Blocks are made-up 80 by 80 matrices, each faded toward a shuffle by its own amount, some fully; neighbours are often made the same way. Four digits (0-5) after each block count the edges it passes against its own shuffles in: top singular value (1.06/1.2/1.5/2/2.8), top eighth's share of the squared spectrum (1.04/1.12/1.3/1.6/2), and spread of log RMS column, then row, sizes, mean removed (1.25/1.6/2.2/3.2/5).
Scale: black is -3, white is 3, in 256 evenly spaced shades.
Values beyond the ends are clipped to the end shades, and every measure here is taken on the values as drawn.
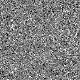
0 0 2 0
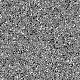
0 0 0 0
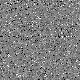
1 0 0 1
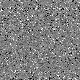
1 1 0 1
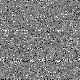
1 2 0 2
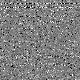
2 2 0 2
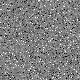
0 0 0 0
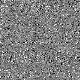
1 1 0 2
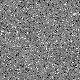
0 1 0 0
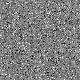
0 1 0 1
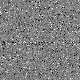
1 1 0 1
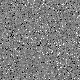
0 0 0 0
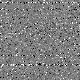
2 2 0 2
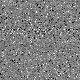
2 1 0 1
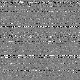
3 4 0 4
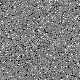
0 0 0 0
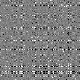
5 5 3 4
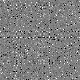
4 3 1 1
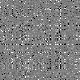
4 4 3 2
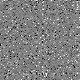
3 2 1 1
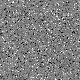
2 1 0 0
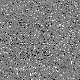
2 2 0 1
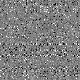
4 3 2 2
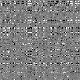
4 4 2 3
